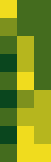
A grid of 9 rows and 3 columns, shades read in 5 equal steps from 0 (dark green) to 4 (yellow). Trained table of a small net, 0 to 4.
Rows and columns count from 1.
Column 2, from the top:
1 1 3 3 4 2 3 4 4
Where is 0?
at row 4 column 1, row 6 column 1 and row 8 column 1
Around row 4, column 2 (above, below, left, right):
3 4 0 1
